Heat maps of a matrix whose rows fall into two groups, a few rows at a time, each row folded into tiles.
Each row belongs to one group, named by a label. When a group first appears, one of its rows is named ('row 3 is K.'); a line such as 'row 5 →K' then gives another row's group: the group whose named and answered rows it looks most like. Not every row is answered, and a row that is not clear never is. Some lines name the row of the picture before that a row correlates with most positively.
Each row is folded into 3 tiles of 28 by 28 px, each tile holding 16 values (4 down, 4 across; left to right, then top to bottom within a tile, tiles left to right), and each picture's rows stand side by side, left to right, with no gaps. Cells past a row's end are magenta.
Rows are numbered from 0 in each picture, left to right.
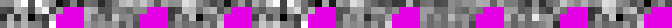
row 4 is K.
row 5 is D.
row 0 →K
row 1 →D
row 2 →K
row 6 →D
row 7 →K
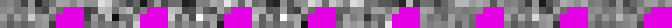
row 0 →D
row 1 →K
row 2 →D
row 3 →D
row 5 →D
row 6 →D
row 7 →D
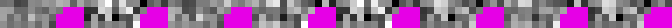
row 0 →D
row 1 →K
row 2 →D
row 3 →K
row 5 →K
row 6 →K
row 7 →K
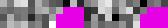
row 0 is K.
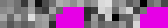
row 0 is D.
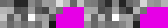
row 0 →D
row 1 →D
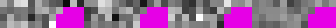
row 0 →K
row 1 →K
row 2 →D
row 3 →D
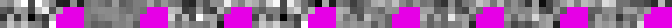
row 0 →K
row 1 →D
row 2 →D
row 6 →D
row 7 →K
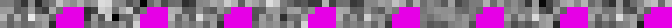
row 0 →D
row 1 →K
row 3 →K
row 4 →D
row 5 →D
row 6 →D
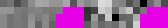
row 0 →D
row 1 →K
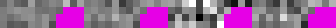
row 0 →D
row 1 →D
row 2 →K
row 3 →D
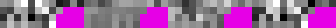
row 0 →K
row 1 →D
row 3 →K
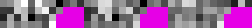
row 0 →K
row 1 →K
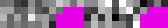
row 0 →D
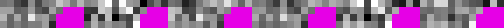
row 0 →D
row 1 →K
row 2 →D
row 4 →K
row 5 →K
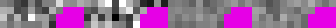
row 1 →K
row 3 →D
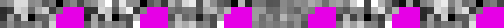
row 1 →K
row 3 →D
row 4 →K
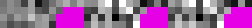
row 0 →D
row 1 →K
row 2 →K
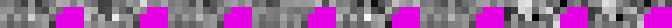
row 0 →D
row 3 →D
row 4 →D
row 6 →K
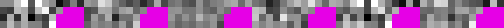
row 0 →K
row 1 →K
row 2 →D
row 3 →D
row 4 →K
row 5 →K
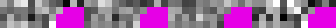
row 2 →D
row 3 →K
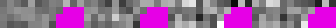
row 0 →D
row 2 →K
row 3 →K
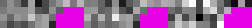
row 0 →D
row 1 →D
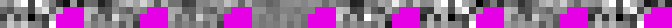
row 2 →D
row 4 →D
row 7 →K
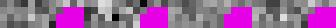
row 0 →D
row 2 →D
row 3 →D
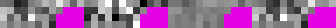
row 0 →D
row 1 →K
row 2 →D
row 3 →D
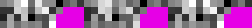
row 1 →K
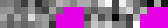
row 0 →D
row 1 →K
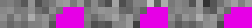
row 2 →D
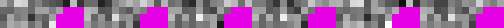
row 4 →K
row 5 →D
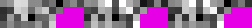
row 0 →K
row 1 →K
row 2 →K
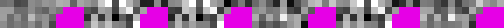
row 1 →K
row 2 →K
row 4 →K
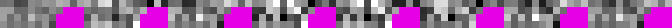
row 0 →D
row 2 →D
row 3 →K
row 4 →K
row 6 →D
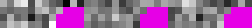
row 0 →K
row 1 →D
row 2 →K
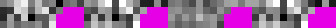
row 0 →K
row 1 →K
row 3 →K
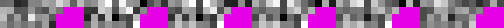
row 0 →D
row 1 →K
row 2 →K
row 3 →K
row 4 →K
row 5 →K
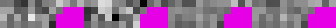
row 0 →D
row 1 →K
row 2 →D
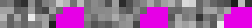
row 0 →D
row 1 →D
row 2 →K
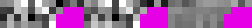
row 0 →K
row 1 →K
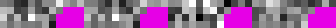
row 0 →D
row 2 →K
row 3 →K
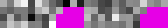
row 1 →D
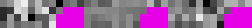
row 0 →K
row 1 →D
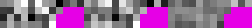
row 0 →K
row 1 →K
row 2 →D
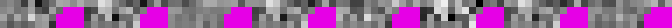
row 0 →D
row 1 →K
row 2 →D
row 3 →K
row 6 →K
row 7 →D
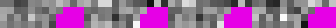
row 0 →D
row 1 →K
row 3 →D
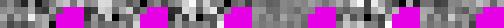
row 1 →K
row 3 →D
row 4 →K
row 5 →D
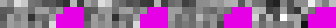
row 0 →K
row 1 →K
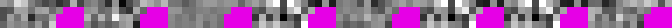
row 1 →D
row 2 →D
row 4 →D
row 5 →K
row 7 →D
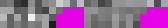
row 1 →D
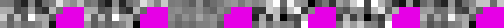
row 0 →D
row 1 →D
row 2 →D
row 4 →K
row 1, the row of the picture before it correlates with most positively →0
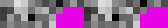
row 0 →K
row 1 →K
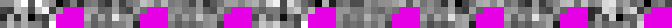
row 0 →K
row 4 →D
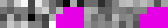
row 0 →K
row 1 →D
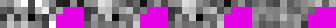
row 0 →K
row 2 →K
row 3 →D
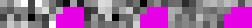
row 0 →K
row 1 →K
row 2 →D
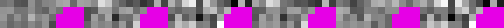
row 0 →D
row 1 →K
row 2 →K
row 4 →D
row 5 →K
